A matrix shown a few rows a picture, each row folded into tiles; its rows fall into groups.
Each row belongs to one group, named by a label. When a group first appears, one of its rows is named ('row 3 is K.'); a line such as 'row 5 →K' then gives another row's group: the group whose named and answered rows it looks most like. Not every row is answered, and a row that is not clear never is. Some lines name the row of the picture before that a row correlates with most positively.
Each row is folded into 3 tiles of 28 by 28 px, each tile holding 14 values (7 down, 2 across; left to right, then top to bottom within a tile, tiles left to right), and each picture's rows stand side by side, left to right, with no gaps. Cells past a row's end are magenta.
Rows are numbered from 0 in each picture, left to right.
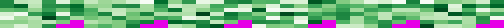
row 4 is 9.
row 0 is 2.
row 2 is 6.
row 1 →9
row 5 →2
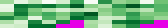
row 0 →9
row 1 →9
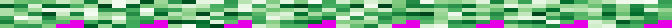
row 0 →2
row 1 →2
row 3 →9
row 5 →9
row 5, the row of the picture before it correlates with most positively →1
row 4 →2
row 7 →9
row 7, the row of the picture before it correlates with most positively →0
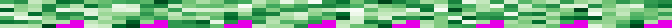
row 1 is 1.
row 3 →9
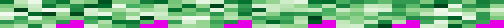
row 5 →1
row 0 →2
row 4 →1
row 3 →6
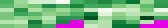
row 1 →1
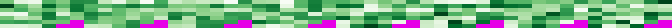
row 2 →9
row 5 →9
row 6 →1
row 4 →1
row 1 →9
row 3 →2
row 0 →2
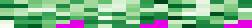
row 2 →1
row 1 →6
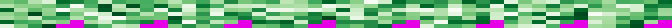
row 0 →6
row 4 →6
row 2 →6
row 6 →6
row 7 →1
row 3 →6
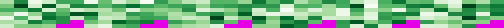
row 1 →9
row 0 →2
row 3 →1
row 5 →2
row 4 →2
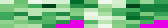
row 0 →9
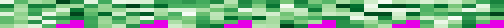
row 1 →9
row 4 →2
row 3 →1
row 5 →2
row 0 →6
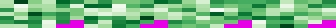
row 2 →2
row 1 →1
